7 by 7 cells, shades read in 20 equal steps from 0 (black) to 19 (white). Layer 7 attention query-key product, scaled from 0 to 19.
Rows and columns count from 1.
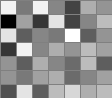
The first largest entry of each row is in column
1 4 5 2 6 4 2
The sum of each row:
84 62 80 82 70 75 87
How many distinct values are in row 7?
6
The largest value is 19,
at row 3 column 5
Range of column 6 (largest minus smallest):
7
